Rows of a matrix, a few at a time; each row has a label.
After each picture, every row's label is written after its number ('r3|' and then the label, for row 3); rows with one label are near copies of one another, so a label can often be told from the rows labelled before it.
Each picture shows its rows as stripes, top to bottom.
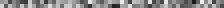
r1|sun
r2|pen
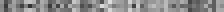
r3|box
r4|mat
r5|box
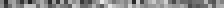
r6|mat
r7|box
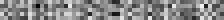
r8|pen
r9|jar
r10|sun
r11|pen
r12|sun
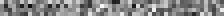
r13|pen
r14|mat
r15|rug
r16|sun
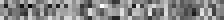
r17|pen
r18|mat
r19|sun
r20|sun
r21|pen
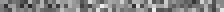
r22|sun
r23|mat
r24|rug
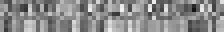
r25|rug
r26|sun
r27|sun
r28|pen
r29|rug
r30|box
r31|box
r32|box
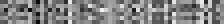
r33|jar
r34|sun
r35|mat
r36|jar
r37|sun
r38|jar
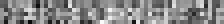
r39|jar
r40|jar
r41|box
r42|sun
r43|box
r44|mat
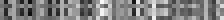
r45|mat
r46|rug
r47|mat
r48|mat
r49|rug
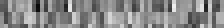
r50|jar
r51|jar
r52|jar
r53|box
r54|box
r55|box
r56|sun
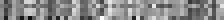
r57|box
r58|rug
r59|box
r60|box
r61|mat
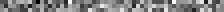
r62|jar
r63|mat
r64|sun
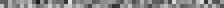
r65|jar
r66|pen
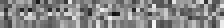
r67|jar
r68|rug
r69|mat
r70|pen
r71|box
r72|rug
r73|rug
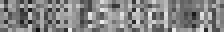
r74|mat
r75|pen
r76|mat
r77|sun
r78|sun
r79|mat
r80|sun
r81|jar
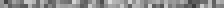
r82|box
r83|sun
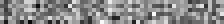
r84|box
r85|jar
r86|box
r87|rug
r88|pen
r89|mat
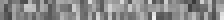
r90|sun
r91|box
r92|box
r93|rug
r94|rug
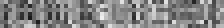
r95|sun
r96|mat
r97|rug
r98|mat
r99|mat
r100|jar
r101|box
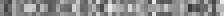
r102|rug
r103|box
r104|box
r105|rug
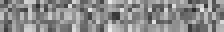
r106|box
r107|jar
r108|sun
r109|pen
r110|pen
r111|rug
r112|box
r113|box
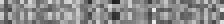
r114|pen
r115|box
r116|rug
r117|pen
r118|pen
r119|rug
